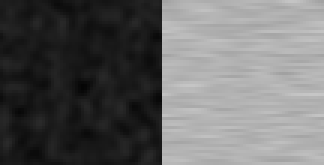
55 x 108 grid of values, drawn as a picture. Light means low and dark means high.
The table splits into one row of 2 panels. Panel 1,1: very high, blotchy, faint in contrast. Panel 1,2: low, streaked across, faint in contrast.
